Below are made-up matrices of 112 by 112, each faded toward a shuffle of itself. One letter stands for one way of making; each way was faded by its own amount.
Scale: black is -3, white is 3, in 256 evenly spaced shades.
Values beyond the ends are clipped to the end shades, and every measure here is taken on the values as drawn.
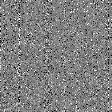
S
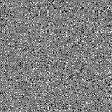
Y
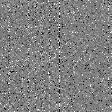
S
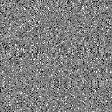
Y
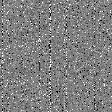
S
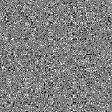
Y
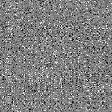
Y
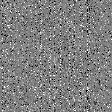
S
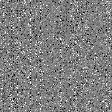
S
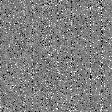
S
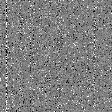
S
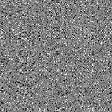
Y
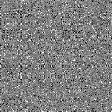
Y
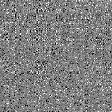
Y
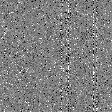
S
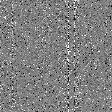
S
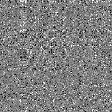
Y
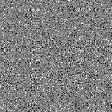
Y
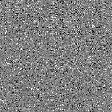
Y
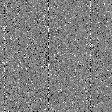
S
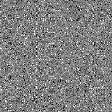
Y
